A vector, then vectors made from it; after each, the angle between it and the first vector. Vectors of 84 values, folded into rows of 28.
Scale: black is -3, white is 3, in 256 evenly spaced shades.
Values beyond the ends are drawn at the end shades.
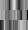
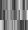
nearly opposite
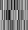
orthogonal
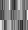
nearly opposite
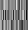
orthogonal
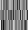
orthogonal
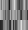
nearly parallel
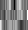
nearly opposite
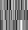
partly aligned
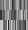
partly opposed
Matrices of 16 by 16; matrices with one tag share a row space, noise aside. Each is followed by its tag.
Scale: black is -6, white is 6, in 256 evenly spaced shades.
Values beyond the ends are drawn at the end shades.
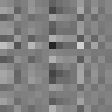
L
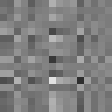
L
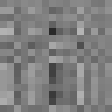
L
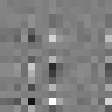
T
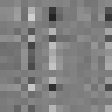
T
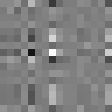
T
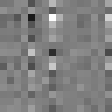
T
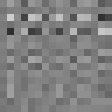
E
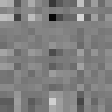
L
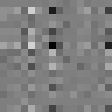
T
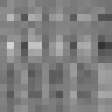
E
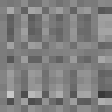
E
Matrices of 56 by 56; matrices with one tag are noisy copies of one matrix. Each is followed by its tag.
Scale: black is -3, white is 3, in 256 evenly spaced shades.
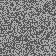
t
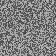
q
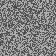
q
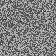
q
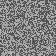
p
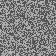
p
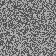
q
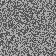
q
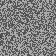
q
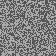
p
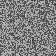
p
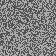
q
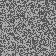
p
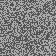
t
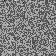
p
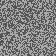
q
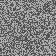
t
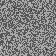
q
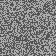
t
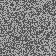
t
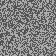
q
